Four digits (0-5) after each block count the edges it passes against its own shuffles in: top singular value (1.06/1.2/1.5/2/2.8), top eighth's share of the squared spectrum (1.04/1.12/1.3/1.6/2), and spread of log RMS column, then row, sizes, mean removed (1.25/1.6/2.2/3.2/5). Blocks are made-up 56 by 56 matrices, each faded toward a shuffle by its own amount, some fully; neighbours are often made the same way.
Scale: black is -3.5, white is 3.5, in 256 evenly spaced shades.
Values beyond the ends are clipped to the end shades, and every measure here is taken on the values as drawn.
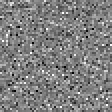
0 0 0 0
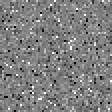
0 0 0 0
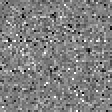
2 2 0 1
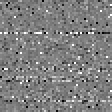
2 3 0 2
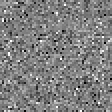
2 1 1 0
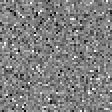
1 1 0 0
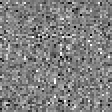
3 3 2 2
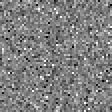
1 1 0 0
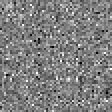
3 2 0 1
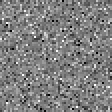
0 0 0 0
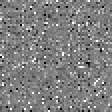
3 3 1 0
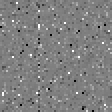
2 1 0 0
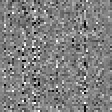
2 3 3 0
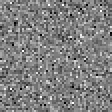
0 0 0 0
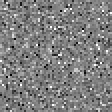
1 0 0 0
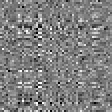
4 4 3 3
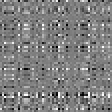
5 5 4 4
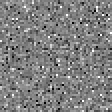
2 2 0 0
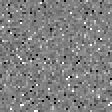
1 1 0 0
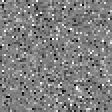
0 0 0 0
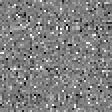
3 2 0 1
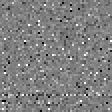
2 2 0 1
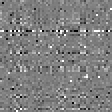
4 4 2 3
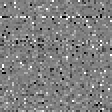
3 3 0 1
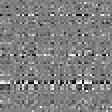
5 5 2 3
